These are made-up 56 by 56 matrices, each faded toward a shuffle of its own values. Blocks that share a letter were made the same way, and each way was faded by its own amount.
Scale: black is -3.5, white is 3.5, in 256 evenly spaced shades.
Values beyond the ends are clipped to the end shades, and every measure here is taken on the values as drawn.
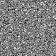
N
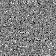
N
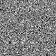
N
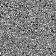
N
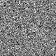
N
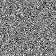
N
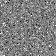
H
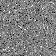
H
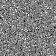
H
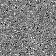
H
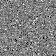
H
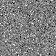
H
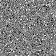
H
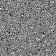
H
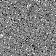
H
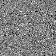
N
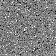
H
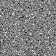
H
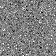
H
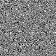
N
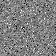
H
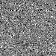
N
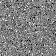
H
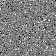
H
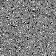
H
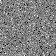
H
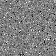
H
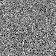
N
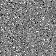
H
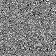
N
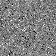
H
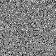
N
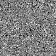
N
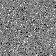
H
